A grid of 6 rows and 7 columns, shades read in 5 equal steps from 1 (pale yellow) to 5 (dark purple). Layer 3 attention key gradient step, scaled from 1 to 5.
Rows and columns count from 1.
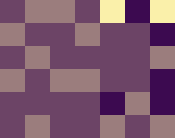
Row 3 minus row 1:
0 0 1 0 3 -1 2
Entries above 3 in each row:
3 5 5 4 6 4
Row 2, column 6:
4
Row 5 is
4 4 4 4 5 3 5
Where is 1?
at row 1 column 5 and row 1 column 7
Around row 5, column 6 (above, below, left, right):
4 4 5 5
